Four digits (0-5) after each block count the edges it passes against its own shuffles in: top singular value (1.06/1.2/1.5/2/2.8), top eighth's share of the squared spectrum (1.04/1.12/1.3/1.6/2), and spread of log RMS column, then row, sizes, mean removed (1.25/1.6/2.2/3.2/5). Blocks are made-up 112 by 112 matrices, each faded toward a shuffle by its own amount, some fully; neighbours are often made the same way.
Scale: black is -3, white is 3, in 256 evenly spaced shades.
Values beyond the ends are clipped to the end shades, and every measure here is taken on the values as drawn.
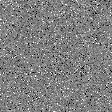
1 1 0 1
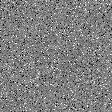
0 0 0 0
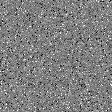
0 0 0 1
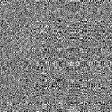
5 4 3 3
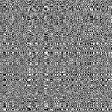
5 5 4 4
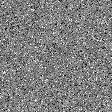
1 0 0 0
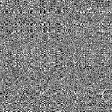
4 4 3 3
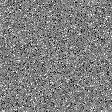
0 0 0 0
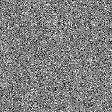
3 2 1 0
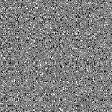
4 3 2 2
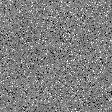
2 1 0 0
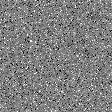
0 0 0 0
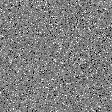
2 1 0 0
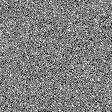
1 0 0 0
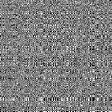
5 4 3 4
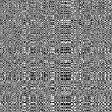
5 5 4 4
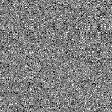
4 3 2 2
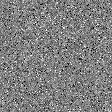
2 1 0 0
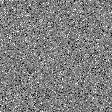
0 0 0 0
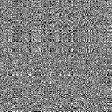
5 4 3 3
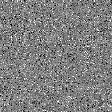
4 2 1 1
